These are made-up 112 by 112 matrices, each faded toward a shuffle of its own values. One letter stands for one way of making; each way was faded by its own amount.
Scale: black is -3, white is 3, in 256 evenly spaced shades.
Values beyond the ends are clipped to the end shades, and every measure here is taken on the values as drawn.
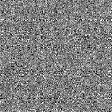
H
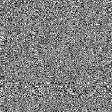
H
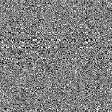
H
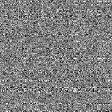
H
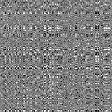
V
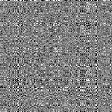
V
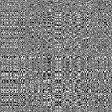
V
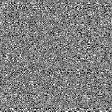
H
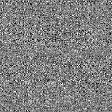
H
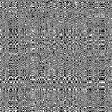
V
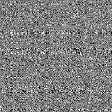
H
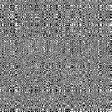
V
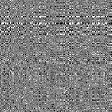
V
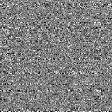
H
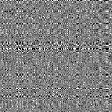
V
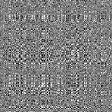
V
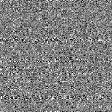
H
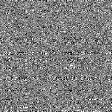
H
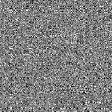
H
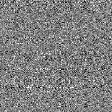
H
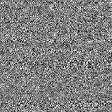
H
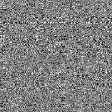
H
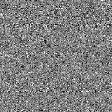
H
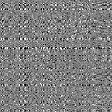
V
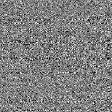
H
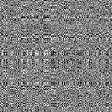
V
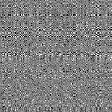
V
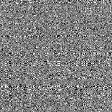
H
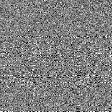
H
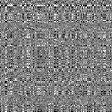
V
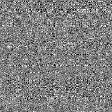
H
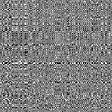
V
